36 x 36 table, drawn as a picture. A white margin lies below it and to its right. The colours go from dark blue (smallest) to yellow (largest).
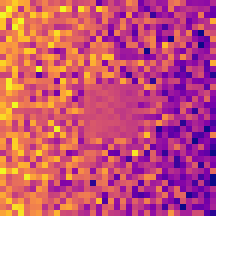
Odd patch: calmer, in the centre. Slope: up to the left. Ninth with the highest average: top left. Calmest part: centre. Histogram: bell-shaped.
